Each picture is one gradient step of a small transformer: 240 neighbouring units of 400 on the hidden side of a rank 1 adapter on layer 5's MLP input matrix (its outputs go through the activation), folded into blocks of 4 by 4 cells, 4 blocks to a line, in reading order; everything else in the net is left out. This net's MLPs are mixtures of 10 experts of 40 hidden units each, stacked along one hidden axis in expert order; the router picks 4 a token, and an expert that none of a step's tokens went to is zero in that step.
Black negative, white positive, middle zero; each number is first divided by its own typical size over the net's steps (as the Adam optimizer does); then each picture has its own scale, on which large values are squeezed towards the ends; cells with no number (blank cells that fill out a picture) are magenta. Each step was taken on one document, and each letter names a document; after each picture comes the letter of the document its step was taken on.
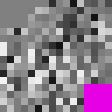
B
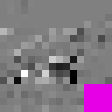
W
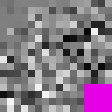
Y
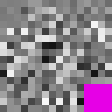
B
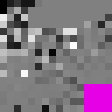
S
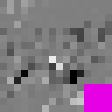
W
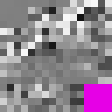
B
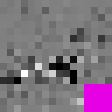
W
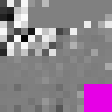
S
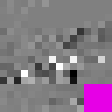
W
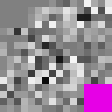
B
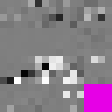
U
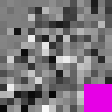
Y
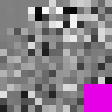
Y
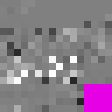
W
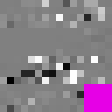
U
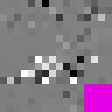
U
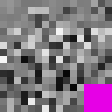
Y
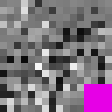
Y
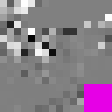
S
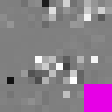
U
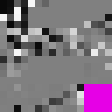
S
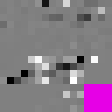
U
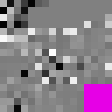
S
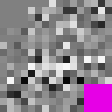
B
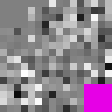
B
